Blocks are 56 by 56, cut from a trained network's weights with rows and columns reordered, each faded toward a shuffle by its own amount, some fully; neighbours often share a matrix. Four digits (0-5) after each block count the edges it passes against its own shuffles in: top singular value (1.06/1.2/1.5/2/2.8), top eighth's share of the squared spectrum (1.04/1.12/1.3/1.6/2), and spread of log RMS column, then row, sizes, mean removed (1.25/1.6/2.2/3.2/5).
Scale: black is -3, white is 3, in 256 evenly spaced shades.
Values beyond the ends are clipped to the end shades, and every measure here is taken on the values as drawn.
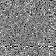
3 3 1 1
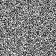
1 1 0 0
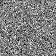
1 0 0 0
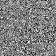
2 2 0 1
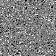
2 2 1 0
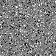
0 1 0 0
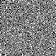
2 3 1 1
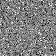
0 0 0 0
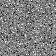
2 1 0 0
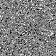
2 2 0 1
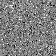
1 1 0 0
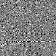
3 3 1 2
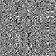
3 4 2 2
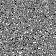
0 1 0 0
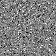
0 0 0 0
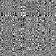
4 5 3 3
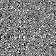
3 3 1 1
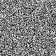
0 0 0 0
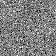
0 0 0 0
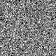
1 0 0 1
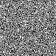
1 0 0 0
